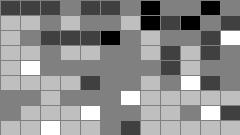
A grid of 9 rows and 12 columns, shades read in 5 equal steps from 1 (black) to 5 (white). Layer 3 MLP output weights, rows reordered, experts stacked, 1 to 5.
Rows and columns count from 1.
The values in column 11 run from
1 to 5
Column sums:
32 33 30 31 28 24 29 29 27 31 26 29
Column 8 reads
1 1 4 4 3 4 4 4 4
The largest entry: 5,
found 7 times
